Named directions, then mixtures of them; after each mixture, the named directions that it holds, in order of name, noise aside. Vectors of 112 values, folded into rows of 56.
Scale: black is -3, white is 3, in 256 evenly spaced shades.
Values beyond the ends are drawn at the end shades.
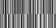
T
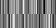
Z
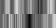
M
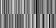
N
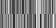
N, T, Z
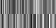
N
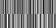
T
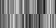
M, Z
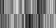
M, Z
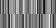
Z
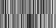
M, T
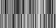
M, T, Z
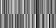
N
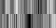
M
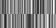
M, N, T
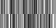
M, Z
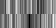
M, T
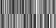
N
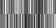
M, T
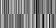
N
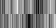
M, N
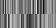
M, T, Z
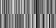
N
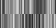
M, N, Z
